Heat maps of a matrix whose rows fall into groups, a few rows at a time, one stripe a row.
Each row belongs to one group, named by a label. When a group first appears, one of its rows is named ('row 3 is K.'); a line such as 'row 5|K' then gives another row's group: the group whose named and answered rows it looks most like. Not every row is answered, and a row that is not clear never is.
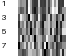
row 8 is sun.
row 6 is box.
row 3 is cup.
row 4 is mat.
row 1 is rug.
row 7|mat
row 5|mat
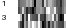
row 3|rug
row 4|sun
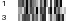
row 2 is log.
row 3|cup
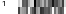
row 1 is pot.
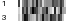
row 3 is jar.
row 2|rug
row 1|pot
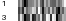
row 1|jar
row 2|sun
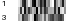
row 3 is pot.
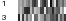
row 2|jar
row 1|cup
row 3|box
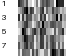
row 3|box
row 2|jar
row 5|rug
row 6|jar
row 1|sun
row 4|jar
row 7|jar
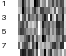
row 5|sun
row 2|rug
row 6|cup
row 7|pot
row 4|sun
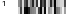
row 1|log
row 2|log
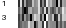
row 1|box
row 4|mat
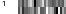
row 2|box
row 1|pot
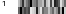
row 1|log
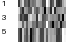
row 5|mat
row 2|log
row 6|mat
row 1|cup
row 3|sun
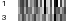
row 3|box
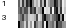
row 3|sun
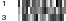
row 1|cup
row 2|rug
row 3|pot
